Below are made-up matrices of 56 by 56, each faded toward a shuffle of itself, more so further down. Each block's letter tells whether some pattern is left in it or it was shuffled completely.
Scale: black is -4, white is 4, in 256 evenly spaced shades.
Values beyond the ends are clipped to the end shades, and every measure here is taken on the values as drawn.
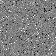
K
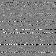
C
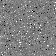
K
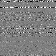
C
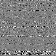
C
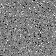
K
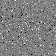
K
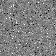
K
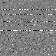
C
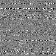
C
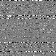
C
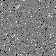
K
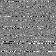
C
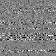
C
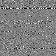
C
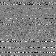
C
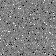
K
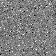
K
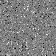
K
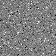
K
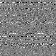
C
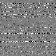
C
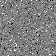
K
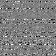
C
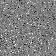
K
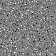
K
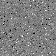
K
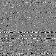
C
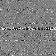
C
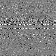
C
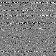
C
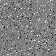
K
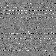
C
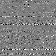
C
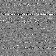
C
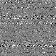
C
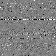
C
